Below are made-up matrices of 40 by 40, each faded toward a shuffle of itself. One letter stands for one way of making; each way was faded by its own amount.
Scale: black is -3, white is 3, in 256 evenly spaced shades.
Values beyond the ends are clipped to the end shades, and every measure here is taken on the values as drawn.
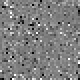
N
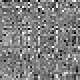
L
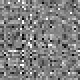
L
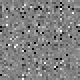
N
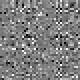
L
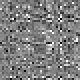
L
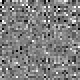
L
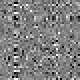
L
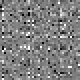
L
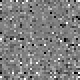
N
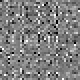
L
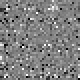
N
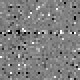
N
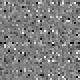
N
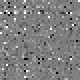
N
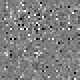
N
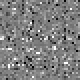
N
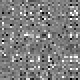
L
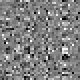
L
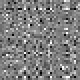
L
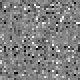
N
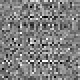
L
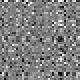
L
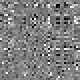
L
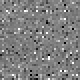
N
